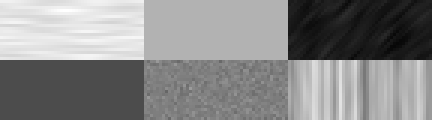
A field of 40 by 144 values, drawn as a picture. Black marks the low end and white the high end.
The table splits into 2 rows of 3 panels. Panel 1,1: very high, streaked across, faint in contrast. Panel 1,2: high, flat. Panel 1,3: very low, slanting up to the right, faint in contrast. Panel 2,1: low, flat. Panel 2,2: middling, fine-grained, faint in contrast. Panel 2,3: high, streaked downward.
